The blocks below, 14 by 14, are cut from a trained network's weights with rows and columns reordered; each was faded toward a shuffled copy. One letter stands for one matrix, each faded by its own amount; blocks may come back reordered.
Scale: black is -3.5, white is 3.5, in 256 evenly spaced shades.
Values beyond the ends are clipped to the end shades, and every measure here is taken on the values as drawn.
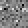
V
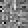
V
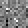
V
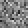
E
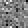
V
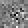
V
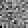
E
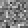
E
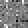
V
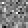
V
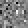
V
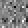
V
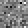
V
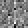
V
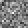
E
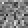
E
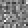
V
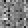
V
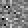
V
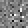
V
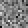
E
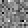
V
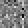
V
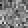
E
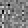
V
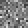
E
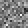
E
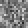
E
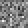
E
